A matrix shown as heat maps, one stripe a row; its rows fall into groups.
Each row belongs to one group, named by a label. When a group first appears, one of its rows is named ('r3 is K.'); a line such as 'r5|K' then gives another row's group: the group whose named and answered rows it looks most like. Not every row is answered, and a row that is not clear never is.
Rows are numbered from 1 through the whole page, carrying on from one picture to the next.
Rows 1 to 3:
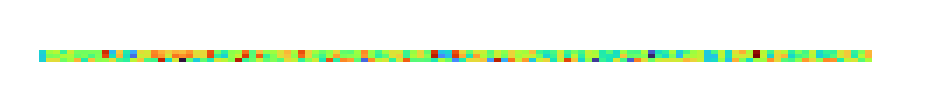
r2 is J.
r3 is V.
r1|J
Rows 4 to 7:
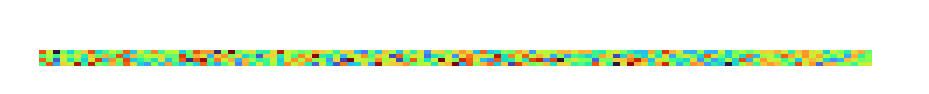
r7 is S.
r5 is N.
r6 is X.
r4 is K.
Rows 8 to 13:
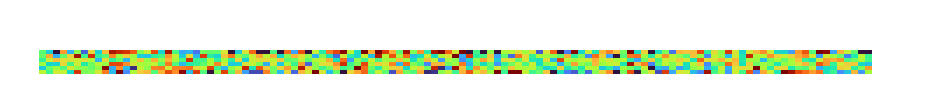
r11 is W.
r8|W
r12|J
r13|N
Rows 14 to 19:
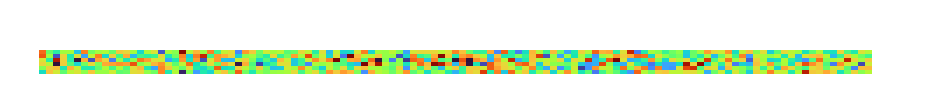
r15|X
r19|V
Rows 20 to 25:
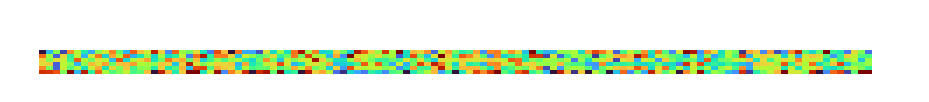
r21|X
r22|N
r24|X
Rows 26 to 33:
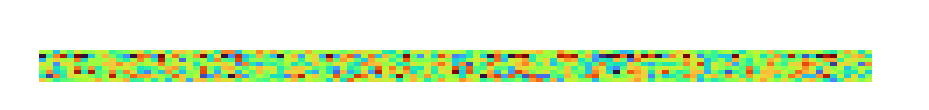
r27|V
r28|V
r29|W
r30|S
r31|S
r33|X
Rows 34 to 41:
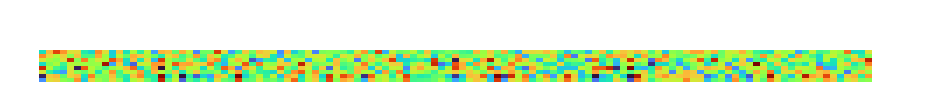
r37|J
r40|V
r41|V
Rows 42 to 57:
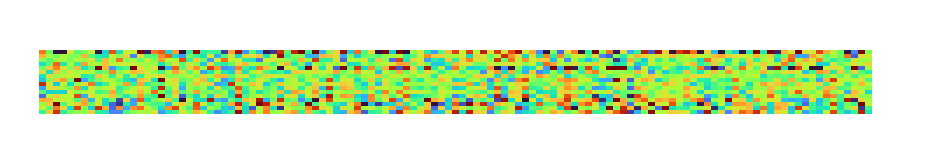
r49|V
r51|V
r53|V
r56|N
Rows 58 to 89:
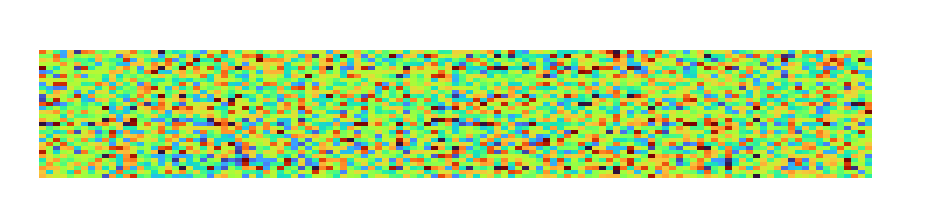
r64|X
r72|J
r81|K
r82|W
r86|S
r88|N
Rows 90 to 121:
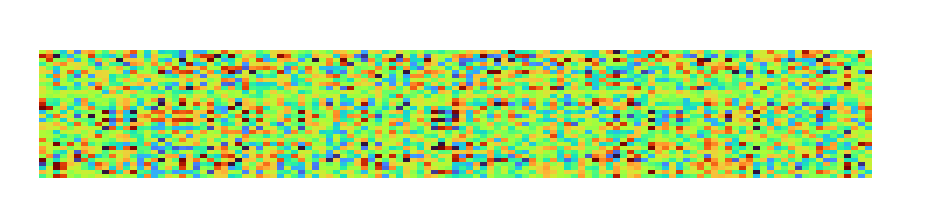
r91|K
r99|X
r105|J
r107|J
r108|N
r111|X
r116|S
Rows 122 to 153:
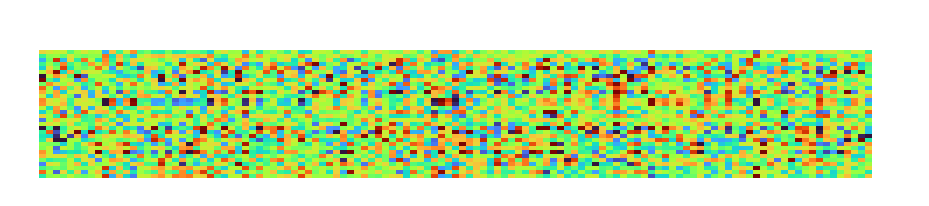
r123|J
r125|N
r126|K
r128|V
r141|K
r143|W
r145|X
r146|W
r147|X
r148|N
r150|V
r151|J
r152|X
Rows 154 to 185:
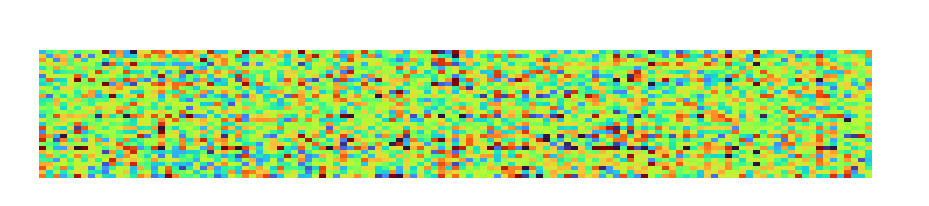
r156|X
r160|V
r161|S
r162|J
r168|X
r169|N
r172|V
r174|V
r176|X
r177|N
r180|S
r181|W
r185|N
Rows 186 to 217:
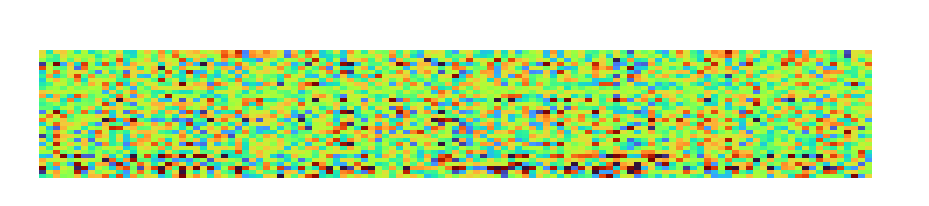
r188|N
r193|V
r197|N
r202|K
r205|W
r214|N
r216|V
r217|N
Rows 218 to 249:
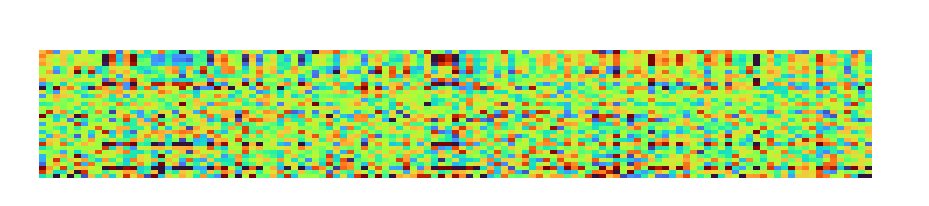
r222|S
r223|S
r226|J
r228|W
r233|K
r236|V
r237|X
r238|J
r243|X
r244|V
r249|W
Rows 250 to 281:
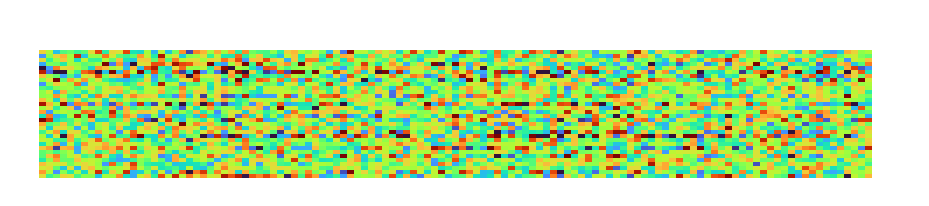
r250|X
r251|V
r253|J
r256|X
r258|V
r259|N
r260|N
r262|X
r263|N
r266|S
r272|X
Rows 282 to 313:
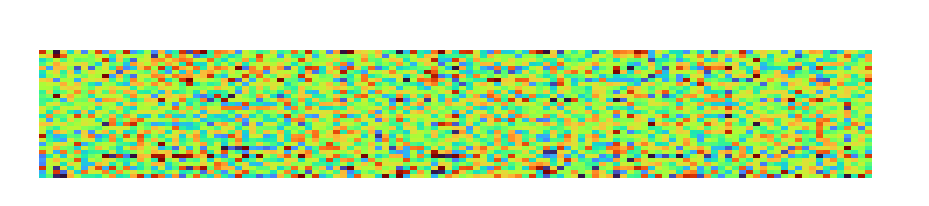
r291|W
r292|S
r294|N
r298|S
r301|W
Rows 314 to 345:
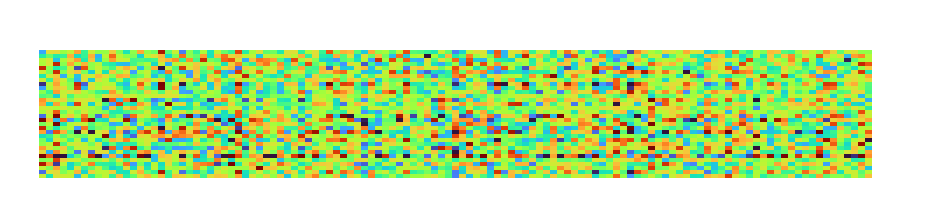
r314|V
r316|S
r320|X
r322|V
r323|V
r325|W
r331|K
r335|J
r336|W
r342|K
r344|V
